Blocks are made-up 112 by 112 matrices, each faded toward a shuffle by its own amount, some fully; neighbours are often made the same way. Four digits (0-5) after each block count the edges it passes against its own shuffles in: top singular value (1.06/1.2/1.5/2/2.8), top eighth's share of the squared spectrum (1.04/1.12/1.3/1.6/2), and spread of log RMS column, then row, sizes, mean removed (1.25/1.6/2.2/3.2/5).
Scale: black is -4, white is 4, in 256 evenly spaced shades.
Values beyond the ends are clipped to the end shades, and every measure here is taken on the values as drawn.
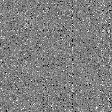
3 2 2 1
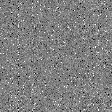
2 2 2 0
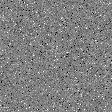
0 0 0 0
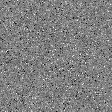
0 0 0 0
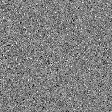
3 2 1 0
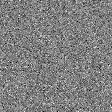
2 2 0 0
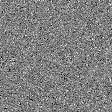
1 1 0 0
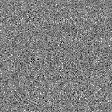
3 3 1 2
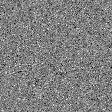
1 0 0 0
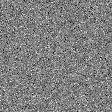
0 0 0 0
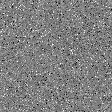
2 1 0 0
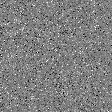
2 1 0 0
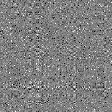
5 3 2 2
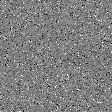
0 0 0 0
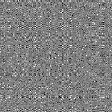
5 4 3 3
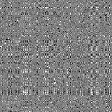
5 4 3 3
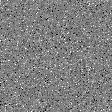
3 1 0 0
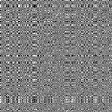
5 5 4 4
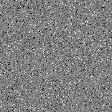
3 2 0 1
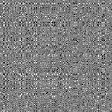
5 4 3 3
